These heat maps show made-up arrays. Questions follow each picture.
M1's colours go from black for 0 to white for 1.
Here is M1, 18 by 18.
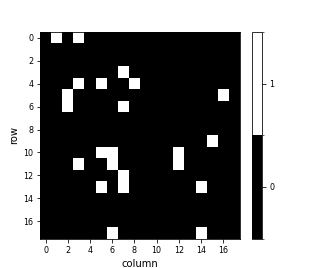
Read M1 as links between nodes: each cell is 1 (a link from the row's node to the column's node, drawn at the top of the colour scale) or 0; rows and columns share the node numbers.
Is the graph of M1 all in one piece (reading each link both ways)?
no
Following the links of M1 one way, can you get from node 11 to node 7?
yes
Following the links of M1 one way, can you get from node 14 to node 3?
no
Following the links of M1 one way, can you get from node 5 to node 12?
no
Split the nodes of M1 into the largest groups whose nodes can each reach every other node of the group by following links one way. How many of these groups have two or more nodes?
0
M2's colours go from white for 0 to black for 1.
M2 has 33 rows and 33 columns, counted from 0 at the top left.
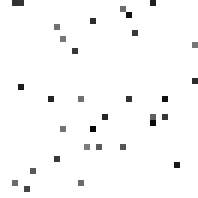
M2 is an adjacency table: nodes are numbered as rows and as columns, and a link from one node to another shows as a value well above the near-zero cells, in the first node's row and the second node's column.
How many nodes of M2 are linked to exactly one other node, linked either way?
10
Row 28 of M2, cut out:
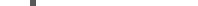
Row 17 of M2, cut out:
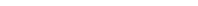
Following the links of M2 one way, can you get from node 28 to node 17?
no
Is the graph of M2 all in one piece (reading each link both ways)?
no
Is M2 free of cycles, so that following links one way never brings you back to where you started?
yes
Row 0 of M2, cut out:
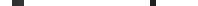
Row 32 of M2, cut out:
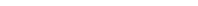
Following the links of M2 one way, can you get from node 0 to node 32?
no
